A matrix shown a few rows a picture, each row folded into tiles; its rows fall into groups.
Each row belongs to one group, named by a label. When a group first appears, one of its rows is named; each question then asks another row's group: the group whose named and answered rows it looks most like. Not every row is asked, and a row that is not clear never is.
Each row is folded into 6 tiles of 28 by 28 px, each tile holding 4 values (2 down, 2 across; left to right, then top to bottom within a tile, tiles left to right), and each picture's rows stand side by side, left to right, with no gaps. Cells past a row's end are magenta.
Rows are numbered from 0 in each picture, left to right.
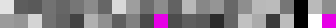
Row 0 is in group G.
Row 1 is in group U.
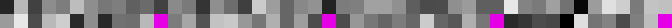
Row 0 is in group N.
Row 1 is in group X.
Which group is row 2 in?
G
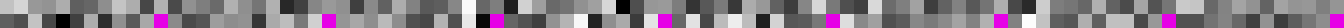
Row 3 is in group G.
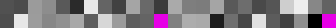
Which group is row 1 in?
G
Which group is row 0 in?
X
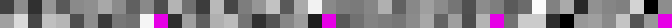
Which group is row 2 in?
U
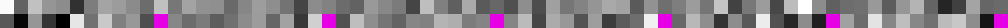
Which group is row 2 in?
X
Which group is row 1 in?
U
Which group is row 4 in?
G
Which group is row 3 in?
N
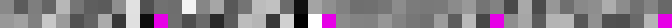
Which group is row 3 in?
N
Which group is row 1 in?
U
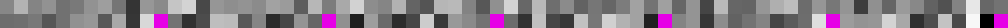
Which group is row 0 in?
U
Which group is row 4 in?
N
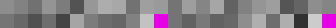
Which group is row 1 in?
U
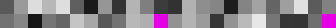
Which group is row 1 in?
G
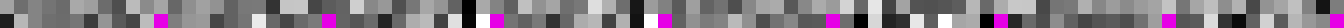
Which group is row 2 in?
U
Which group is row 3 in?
U
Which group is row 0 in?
X
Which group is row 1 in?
G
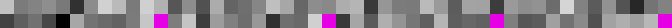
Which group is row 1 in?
N
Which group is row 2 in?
X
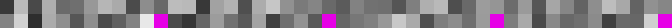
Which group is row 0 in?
N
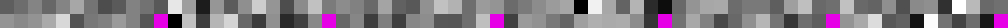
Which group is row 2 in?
N
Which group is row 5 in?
G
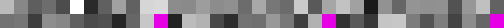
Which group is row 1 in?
X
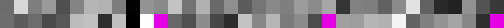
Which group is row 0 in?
U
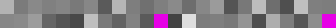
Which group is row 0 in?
G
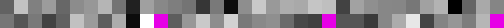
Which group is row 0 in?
U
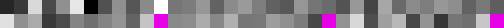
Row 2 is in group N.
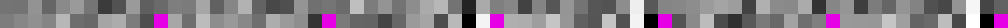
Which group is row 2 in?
U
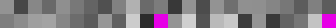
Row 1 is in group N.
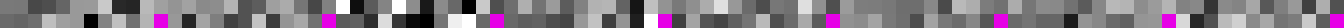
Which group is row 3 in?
U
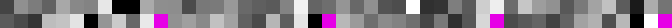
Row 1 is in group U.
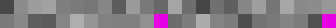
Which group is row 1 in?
G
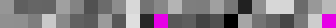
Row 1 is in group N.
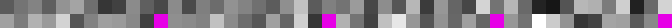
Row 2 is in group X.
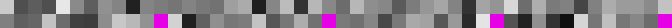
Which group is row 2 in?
U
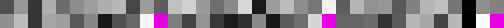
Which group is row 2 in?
U
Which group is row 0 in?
N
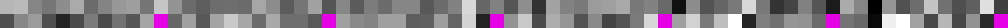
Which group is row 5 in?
X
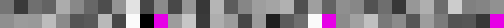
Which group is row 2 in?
G
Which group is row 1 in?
N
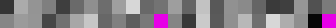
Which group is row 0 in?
G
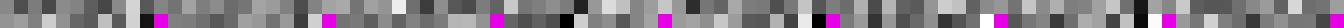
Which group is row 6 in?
U
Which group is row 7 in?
G
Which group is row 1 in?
U
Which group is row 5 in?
N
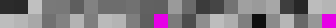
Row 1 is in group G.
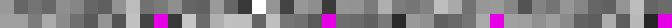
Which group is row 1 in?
X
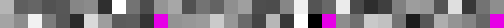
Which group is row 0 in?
G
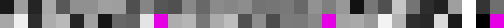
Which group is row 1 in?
N
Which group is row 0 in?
N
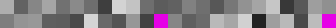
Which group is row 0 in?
G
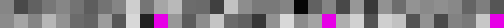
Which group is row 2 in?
N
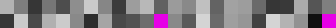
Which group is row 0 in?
X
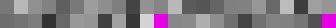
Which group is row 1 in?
G
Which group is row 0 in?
U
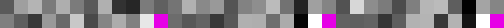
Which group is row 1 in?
U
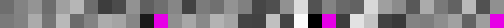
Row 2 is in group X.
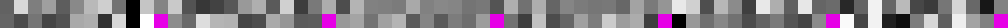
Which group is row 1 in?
G
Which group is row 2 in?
N
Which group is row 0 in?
U
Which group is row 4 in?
X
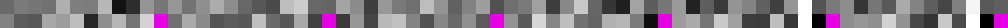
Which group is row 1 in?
G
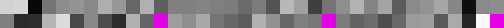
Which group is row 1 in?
G
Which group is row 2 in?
U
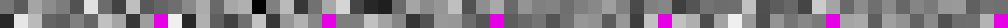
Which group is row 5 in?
N
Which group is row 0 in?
X
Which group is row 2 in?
G
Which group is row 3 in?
U
